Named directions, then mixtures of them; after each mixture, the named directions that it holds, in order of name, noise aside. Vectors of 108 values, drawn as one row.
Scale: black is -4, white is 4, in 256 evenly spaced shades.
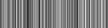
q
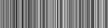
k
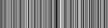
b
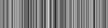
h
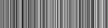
k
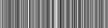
b, h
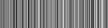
b, k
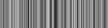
b, h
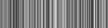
h, k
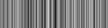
h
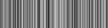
h, q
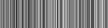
k
